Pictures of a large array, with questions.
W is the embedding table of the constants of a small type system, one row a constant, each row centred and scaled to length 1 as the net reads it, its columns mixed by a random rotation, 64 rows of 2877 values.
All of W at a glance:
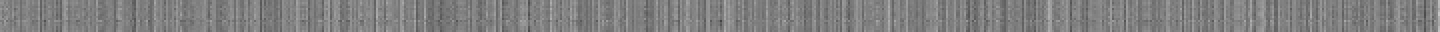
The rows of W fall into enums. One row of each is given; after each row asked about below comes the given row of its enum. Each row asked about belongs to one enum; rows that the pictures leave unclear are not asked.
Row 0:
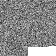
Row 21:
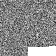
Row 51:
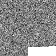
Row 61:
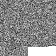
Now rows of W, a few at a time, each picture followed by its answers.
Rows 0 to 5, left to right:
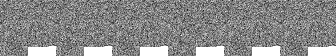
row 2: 0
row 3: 51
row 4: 0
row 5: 0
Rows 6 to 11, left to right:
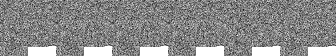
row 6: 61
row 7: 0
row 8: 0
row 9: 0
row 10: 51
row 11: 61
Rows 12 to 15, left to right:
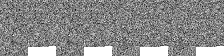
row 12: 51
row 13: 51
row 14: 61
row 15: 61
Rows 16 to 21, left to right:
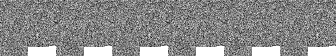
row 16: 21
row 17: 0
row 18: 21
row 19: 0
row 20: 61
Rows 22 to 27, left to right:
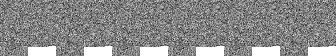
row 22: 61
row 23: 51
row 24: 61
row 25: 61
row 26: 61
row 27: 51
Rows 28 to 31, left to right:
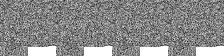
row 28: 61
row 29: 0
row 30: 61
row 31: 61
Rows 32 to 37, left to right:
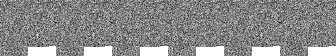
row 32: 21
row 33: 21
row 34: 61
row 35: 61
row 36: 21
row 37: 0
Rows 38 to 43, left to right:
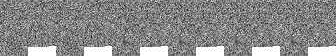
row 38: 0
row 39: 0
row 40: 51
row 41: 51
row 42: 51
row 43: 51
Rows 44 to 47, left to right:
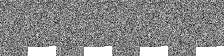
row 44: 21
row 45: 61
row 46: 21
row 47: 51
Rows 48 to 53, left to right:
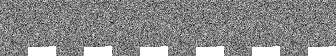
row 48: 51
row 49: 21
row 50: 0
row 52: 0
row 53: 51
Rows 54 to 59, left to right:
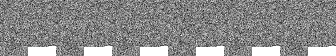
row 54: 61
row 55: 0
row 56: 61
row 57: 51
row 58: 61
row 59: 0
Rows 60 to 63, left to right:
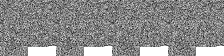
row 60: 61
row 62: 0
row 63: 0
